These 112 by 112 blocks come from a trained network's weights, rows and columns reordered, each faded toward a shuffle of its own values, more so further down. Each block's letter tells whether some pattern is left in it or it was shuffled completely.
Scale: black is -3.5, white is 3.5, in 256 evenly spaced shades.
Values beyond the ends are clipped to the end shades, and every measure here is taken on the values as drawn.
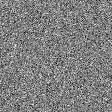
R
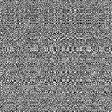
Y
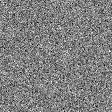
R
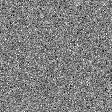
R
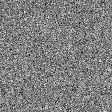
R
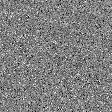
R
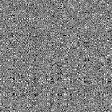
Y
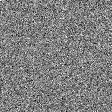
R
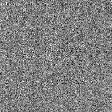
Y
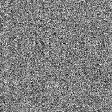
Y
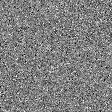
R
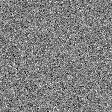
R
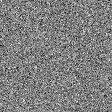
R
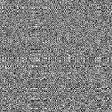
Y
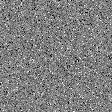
R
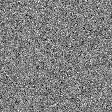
R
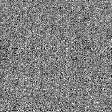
Y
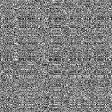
Y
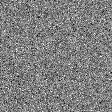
R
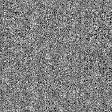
Y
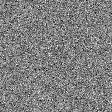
R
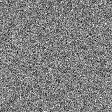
R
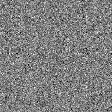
Y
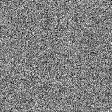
Y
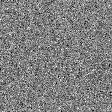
R
